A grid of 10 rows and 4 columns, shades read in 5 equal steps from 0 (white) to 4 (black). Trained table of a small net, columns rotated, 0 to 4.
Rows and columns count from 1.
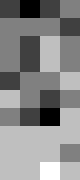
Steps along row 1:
up down down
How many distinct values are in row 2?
2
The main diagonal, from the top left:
3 2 1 2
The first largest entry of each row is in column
2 4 2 2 1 3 3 1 4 1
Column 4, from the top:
2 3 2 2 1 2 1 1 2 1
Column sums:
18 22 18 17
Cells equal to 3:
8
